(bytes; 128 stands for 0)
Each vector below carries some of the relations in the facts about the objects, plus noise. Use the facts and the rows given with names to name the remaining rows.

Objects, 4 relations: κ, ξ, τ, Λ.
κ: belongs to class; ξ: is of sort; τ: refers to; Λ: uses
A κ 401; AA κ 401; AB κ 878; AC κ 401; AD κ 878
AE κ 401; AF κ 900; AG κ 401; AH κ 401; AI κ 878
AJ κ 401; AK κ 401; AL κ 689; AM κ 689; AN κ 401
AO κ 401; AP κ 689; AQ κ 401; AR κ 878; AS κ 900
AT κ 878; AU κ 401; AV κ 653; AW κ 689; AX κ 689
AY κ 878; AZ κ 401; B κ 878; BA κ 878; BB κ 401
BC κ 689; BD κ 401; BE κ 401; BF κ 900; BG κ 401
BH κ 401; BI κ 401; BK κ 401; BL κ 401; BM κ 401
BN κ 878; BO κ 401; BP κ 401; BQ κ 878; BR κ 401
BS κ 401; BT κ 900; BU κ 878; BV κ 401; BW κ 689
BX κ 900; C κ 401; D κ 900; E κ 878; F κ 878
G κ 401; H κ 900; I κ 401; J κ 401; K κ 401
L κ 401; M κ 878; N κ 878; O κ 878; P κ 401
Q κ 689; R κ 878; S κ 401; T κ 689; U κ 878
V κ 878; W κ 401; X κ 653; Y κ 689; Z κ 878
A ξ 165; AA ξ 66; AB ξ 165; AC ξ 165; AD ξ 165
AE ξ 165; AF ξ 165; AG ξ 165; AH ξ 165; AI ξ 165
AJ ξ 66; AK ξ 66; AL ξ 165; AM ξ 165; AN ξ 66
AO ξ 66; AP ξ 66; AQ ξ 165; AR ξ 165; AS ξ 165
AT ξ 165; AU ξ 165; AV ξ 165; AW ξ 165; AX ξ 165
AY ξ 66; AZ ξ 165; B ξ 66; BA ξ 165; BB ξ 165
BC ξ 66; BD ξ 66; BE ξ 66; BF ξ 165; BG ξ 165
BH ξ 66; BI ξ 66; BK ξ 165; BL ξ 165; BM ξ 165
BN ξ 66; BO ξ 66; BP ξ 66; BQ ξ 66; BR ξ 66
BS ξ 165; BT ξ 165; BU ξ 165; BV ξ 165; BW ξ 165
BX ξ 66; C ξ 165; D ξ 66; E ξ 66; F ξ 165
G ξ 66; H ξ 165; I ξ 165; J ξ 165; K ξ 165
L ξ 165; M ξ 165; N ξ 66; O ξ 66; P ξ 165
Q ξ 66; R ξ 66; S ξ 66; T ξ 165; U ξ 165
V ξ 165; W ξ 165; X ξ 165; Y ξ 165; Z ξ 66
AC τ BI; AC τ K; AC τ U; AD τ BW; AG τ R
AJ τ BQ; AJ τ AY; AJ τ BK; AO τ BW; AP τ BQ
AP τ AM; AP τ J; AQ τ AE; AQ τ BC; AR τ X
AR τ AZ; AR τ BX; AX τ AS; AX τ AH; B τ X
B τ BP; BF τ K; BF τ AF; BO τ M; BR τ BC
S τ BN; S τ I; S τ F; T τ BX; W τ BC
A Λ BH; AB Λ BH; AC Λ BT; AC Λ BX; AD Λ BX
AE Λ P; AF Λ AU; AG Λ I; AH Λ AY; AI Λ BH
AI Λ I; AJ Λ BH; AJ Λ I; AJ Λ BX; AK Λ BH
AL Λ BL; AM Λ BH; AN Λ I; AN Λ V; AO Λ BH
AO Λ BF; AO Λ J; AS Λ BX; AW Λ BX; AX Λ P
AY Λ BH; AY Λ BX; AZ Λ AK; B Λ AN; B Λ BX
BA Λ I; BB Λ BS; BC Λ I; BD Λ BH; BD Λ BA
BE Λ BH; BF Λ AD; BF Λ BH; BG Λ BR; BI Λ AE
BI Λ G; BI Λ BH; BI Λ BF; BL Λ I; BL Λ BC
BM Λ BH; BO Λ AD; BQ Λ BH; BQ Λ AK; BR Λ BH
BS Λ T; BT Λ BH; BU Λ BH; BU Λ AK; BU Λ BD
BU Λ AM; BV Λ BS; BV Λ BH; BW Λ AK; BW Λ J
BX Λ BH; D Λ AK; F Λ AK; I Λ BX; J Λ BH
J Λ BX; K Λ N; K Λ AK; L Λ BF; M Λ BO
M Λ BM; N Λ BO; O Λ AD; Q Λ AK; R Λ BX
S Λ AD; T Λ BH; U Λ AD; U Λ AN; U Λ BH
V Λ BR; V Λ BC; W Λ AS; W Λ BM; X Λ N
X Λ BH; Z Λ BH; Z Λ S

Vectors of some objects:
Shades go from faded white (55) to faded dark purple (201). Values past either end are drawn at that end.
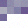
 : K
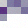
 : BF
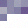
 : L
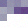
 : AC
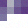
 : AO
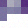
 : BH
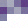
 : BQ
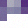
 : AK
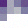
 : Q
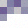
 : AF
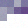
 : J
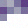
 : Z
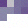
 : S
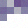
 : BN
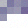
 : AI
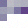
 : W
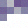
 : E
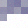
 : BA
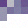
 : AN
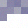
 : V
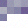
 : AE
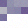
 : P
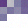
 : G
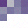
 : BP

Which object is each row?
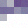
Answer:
R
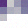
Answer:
BC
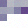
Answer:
AQ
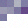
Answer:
BV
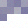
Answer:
AT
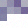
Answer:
AR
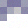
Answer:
AV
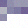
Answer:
BL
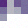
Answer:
AP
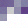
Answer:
T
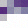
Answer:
BX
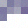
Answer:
BU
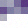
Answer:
AY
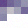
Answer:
BW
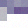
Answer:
I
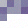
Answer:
AB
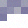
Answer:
F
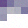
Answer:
Y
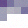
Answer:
AL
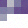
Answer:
AJ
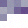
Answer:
AG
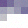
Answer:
AW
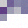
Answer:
BT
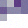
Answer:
B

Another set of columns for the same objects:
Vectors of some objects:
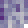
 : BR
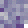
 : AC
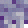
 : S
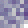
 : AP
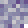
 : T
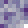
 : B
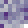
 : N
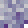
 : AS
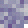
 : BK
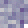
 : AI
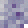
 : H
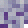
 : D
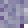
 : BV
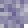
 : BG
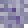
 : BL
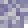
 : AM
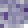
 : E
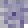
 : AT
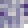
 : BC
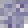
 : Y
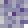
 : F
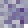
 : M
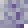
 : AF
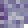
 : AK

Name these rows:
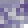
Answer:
Q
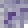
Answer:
AR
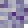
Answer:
AD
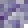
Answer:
BI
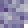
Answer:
J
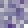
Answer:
X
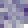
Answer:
O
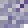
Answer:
AX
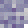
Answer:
AE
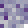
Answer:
BQ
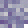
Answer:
AG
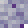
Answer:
BT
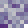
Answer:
BX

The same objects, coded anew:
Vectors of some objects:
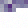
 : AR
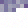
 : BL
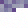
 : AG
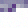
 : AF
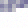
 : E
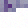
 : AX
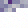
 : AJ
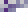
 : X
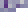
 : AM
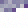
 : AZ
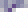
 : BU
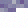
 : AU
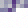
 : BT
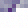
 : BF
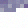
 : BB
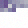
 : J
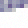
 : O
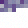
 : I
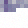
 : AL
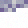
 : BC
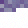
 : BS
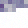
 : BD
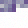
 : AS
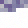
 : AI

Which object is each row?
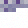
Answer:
T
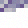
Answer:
AY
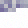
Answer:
Q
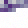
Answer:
AV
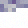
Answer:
BR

